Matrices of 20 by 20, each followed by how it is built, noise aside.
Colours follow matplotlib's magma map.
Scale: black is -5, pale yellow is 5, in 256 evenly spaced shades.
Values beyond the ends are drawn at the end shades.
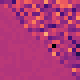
upper triangular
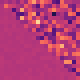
upper triangular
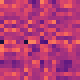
low rank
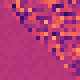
upper triangular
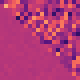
upper triangular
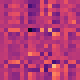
low rank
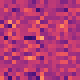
low rank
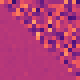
upper triangular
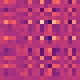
low rank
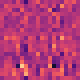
low rank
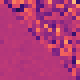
upper triangular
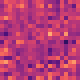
low rank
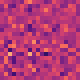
low rank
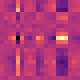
low rank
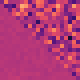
upper triangular
